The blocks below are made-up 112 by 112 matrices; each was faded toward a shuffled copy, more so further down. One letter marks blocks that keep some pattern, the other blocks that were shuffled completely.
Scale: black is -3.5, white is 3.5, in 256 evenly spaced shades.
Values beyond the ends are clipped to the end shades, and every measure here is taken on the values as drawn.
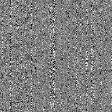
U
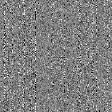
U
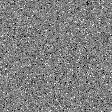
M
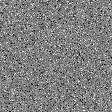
M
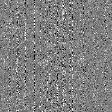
U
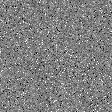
M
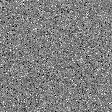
M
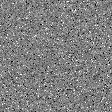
M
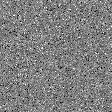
M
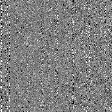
U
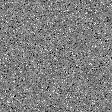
M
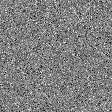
M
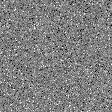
M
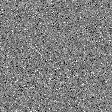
M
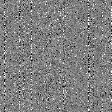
U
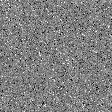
M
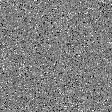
M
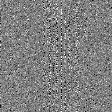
U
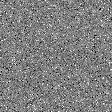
M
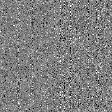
U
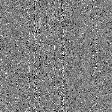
U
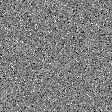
M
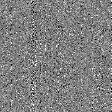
U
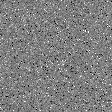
M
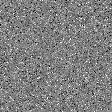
M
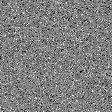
M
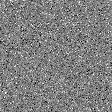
M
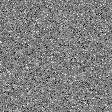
M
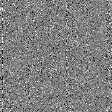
U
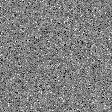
M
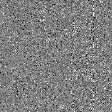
U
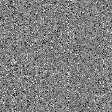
U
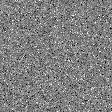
M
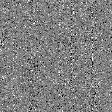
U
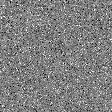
M
